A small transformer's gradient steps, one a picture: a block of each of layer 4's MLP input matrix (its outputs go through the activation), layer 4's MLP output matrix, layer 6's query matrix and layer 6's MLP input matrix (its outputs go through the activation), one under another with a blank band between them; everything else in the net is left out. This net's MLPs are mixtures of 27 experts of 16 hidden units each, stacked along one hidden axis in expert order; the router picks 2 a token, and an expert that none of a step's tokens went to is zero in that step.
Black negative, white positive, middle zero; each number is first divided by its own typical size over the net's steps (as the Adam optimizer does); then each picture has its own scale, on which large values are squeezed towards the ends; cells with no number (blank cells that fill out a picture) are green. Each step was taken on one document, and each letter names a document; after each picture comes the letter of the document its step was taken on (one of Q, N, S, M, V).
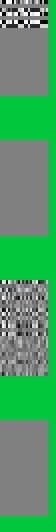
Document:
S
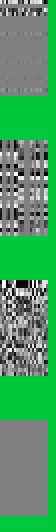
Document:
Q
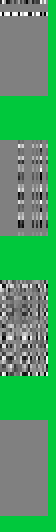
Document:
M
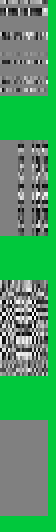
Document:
Q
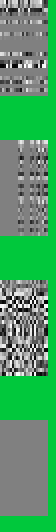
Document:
Q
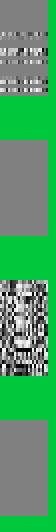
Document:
Q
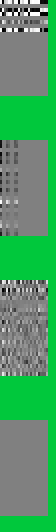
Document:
S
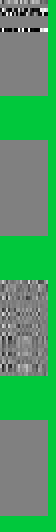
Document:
S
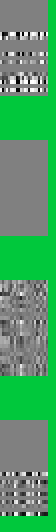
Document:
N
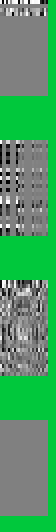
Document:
S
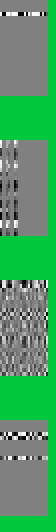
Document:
M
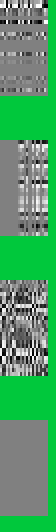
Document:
Q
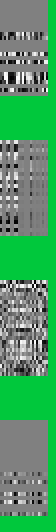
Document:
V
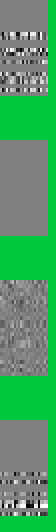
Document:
N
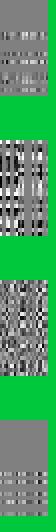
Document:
V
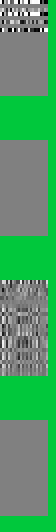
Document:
S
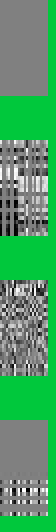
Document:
Q
